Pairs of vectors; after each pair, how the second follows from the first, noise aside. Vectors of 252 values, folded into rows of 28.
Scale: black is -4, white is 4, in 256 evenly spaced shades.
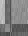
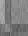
shrunk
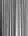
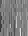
partly zeroed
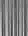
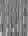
partly zeroed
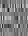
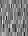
shuffled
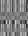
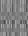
shrunk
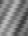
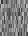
shuffled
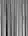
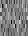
shuffled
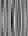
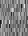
shuffled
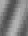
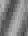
copied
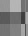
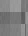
shrunk
